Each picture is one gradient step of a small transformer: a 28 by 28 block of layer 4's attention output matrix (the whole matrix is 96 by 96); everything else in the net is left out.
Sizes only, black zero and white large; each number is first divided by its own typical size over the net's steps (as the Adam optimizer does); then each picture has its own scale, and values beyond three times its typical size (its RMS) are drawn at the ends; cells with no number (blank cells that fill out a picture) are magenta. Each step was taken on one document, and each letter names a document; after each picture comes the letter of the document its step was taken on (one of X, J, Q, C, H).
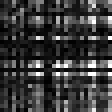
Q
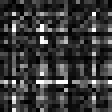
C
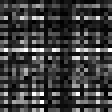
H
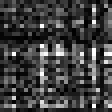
C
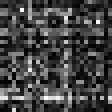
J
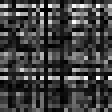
H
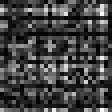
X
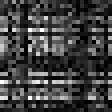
J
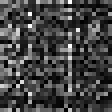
X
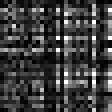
Q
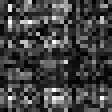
J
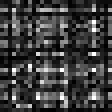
C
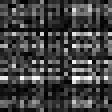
H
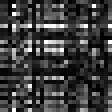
C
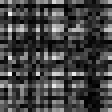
X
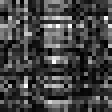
J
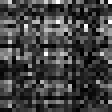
J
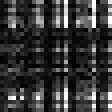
Q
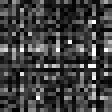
C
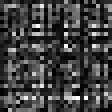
H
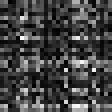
H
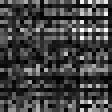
X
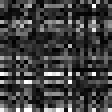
J
